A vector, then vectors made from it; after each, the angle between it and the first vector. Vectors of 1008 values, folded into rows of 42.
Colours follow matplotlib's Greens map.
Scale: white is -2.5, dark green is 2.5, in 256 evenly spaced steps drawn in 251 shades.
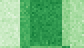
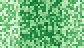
partly aligned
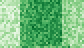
nearly parallel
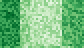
nearly opposite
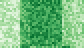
nearly parallel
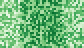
partly aligned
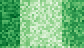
nearly opposite
